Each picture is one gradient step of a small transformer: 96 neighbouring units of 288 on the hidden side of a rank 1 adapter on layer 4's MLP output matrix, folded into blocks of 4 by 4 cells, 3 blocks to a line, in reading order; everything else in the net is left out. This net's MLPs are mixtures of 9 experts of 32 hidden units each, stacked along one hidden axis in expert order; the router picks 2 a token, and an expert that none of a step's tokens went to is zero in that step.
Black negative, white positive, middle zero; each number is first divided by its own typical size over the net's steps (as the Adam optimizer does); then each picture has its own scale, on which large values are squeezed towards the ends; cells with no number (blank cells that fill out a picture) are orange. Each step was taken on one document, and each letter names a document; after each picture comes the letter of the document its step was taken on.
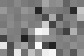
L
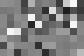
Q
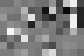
Q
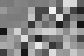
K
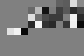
Q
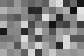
K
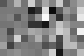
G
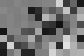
K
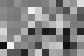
K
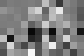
L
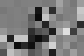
L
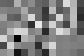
Q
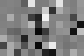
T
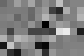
G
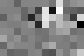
T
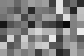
K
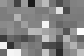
G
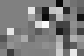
G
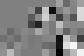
G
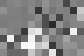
L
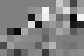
Q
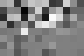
Q
